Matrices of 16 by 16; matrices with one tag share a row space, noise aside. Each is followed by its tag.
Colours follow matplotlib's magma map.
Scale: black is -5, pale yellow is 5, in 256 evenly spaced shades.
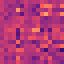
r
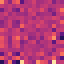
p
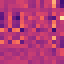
p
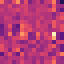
p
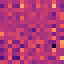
p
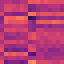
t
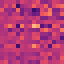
r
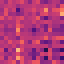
r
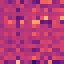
r
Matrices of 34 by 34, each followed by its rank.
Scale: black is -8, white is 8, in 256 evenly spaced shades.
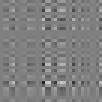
one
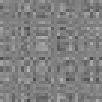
three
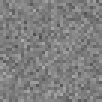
full rank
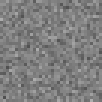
full rank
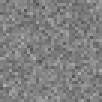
full rank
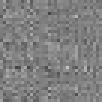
five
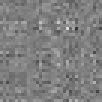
five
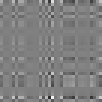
one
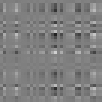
one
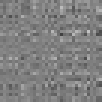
three
